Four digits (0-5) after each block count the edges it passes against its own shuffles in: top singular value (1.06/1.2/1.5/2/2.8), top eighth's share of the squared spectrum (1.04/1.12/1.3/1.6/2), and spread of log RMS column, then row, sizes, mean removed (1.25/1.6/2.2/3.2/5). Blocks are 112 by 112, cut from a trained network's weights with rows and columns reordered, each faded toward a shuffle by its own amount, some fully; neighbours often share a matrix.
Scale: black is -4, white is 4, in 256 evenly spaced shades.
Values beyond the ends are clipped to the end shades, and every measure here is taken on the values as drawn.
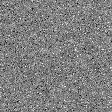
1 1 0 0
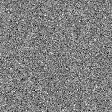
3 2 0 1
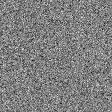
0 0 0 0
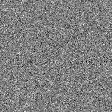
2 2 0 1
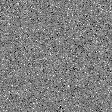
0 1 0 0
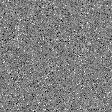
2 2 1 0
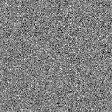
3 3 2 2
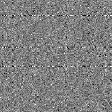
4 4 2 2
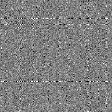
4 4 3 2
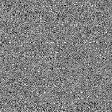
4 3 1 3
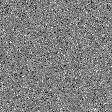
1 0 0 0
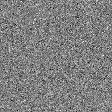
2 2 0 1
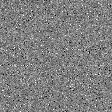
2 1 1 1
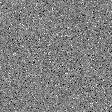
1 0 0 0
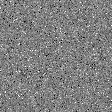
0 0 0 0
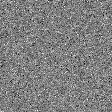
1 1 0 0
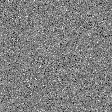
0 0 0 0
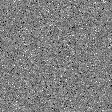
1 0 0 0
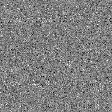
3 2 0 2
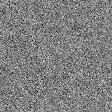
0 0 0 0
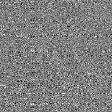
3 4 1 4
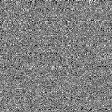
3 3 1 3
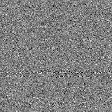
3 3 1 2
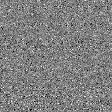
2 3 0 2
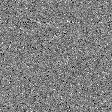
1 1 0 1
